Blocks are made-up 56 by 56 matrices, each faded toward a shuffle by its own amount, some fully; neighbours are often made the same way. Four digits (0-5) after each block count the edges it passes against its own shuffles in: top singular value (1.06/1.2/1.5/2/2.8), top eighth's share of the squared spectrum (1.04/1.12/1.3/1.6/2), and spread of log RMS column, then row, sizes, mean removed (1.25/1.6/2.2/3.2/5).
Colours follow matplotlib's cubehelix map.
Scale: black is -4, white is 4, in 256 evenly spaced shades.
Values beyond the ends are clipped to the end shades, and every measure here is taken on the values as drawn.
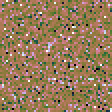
0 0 0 0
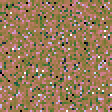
0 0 0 0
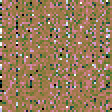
4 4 2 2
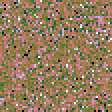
0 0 0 0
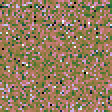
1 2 0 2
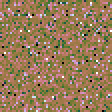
1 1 0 0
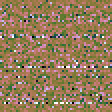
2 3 0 3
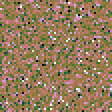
1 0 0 0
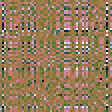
5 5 3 3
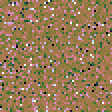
0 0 0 0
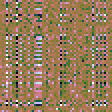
5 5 3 3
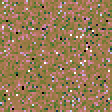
1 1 0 0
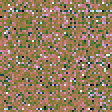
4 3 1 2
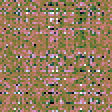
4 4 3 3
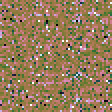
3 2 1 0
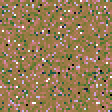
1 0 0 0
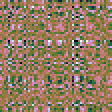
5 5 3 3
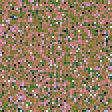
1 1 0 0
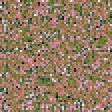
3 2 0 0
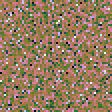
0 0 0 0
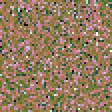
0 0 0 0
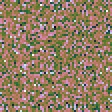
3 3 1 1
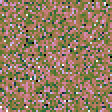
2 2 1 0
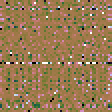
4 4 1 2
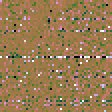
4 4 1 2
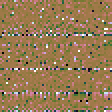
4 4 1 2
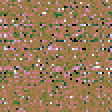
4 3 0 2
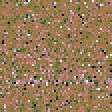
2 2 0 1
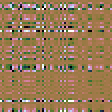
5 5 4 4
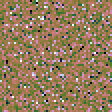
1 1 0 0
